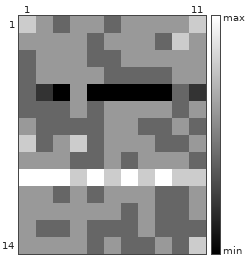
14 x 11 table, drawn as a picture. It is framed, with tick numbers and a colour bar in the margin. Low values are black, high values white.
Ninth with the lowest average: top middle. Odd lines: rows 5 and 10. Slope: none. Calmest part: centre. Ninth with the highest average: bottom left.
